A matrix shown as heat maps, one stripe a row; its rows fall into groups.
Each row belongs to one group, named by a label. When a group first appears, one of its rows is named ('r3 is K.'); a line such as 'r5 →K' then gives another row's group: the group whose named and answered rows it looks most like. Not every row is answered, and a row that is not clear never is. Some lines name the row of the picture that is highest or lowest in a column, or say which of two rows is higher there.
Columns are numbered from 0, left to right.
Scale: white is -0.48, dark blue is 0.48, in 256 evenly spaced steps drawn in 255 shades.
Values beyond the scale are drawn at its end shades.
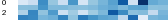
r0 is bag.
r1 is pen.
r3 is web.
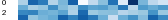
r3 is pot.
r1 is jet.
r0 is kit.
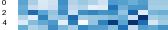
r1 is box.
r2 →web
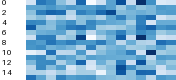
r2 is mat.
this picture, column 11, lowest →10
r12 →kit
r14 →box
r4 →web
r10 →bag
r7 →kit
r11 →web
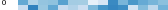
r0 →box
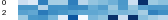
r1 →pot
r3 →kit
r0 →bag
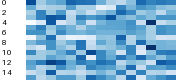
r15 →jet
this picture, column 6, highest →10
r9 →bag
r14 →pen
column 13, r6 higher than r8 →Yes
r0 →pot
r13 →jet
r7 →pen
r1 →box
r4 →bag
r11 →kit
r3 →mat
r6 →web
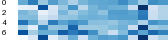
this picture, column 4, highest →6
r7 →bag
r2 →box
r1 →bag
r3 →box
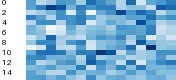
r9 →bag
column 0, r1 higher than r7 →Yes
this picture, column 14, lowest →7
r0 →jet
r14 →box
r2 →kit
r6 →box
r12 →jet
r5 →box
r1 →mat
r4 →kit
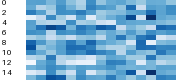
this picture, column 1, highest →5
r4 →box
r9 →pot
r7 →box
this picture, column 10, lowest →8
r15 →mat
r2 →pot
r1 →jet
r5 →mat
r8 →web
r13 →mat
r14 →bag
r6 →pot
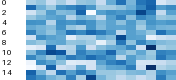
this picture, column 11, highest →2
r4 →pot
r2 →kit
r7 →pen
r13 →bag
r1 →pot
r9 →bag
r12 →pen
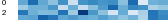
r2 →jet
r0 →web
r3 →mat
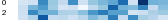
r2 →pen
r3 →pen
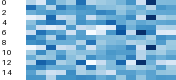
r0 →bag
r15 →pot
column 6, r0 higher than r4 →No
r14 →box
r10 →pen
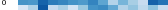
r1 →pen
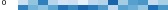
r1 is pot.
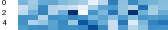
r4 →jet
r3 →pot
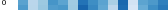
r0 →jet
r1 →jet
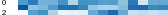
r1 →pot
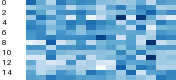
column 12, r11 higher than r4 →Yes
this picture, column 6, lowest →3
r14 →jet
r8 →bag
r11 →bag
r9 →pot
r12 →box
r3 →kit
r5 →web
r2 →pot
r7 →mat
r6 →web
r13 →box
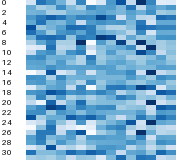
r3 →mat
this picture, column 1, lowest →20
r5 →pot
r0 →kit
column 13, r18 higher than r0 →Yes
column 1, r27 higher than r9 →Yes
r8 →kit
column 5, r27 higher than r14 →No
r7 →mat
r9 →bag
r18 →mat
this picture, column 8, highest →7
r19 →pen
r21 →mat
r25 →pen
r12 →jet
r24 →bag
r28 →web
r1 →jet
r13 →mat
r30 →pot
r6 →web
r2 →box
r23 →pot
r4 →web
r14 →bag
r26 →kit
